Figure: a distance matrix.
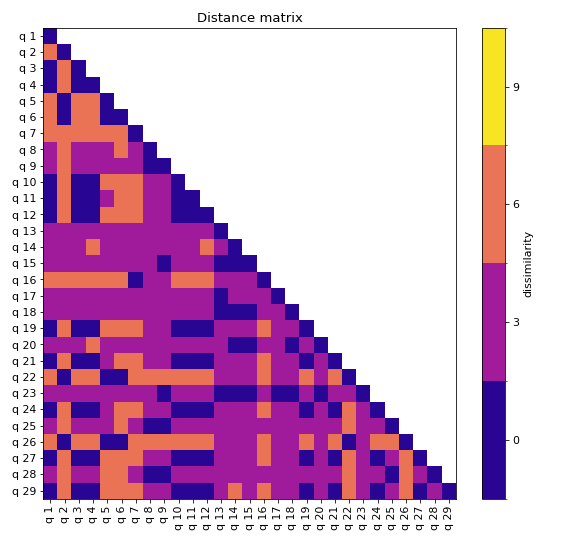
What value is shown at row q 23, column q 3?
3
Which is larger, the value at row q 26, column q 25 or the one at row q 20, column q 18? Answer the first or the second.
the first
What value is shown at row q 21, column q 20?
3
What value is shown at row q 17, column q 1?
3
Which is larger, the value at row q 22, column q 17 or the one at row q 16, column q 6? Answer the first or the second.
the second
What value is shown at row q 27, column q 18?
3
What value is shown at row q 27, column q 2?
6
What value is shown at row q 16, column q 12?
6
